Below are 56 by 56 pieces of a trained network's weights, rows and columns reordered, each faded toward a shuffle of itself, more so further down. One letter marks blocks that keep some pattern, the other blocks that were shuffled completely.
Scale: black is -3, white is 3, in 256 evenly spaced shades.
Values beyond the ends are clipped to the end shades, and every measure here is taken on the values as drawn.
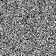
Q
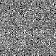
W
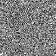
W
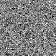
W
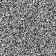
Q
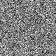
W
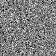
W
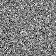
Q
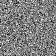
Q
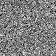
Q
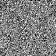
W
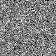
W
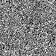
Q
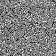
Q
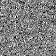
W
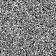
Q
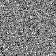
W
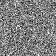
Q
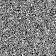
Q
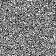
Q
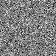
Q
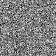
W
